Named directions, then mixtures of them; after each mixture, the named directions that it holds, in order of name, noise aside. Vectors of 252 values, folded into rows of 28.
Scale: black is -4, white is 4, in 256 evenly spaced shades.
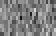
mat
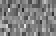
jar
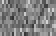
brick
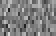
jar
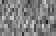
brick, jar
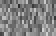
jar, mat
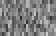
brick, jar, mat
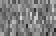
mat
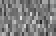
brick, jar, mat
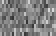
brick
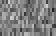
brick, mat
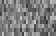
brick, mat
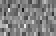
jar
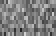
brick, jar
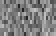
brick, jar, mat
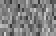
brick, jar, mat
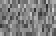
brick, jar, mat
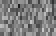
jar, mat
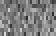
brick, jar, mat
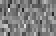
jar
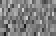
jar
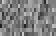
brick, jar, mat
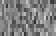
brick, mat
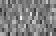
jar, mat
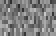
brick, jar, mat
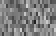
brick, mat
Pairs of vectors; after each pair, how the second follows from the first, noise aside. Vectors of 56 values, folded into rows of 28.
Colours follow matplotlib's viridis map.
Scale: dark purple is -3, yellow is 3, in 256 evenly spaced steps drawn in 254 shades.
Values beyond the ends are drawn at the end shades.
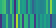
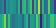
reversed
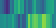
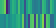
sign-scrambled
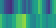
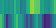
reversed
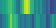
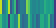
shuffled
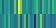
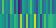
negated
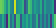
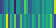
negated
